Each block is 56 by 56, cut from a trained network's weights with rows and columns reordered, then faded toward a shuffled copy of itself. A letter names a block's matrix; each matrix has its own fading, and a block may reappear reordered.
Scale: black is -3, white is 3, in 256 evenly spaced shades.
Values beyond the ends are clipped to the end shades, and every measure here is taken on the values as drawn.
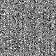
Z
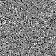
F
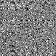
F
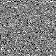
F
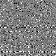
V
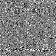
V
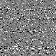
V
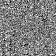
Z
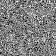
F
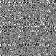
V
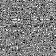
F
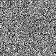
Z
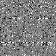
V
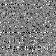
V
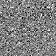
F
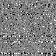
V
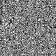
Z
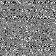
V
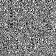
Z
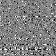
V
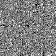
Z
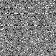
F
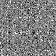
Z
